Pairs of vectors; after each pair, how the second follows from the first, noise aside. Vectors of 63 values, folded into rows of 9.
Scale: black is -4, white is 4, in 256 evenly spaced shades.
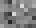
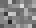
sign-scrambled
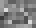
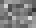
reversed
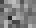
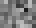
reversed
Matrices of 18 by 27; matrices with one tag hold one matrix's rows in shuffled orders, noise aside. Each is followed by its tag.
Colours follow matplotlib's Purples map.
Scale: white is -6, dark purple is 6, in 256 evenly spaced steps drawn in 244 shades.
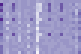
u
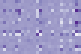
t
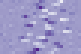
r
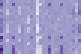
u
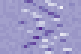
r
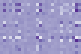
t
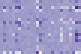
t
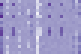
u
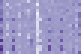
u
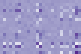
t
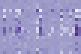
t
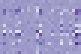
t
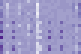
u
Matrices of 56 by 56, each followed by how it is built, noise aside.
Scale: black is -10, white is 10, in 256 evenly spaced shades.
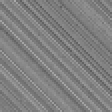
Toeplitz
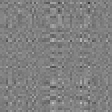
low rank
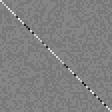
diagonal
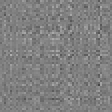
low rank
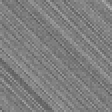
Toeplitz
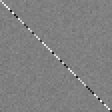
diagonal
